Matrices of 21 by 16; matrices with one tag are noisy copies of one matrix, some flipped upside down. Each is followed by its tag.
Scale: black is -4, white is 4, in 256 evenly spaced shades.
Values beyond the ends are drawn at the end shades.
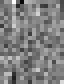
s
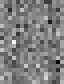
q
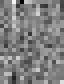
s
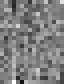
s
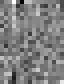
s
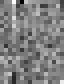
s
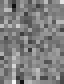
s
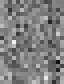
q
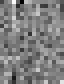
s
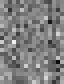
q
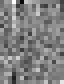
s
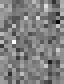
q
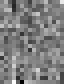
s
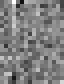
s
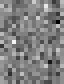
q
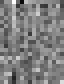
s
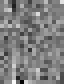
s
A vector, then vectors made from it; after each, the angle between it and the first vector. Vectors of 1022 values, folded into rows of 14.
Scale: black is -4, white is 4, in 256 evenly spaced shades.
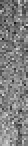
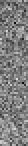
partly aligned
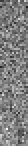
partly aligned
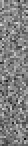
partly opposed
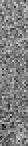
partly opposed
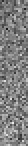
partly aligned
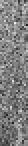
nearly opposite
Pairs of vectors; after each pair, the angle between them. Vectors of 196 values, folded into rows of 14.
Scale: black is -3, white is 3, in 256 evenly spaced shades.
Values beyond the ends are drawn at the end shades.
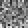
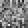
nearly opposite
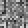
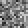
partly opposed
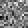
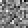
orthogonal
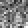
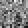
nearly opposite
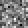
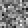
nearly opposite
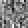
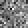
partly opposed
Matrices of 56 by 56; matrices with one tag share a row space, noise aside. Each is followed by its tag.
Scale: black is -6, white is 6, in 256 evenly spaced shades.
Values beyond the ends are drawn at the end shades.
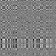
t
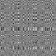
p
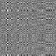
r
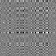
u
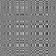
u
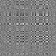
u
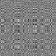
p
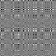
p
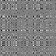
t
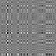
r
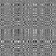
p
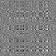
u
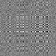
u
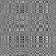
u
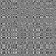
t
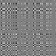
t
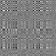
t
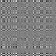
t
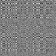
t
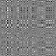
r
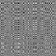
p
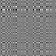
t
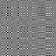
r
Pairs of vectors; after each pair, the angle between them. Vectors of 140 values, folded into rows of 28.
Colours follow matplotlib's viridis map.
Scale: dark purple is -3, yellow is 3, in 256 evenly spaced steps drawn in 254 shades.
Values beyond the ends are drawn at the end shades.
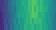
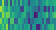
partly opposed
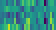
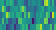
partly opposed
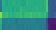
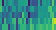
partly opposed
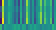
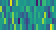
orthogonal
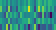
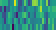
orthogonal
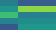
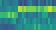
nearly parallel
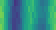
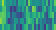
partly aligned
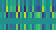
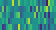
orthogonal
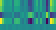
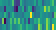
orthogonal
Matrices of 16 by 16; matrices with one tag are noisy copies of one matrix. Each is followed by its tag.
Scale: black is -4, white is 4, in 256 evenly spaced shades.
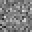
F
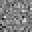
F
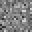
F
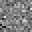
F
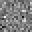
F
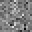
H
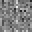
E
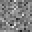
H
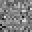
F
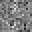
H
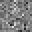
H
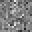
H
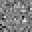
F
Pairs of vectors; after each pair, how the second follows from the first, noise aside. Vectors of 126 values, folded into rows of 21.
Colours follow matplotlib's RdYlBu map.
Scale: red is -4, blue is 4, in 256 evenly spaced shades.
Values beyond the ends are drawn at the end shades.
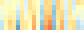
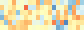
shuffled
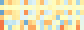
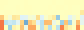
partly zeroed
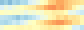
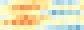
wrapped around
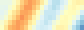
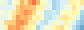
copied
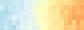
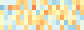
shuffled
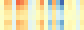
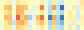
wrapped around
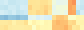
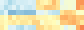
wrapped around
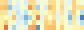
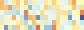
sign-scrambled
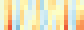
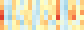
wrapped around
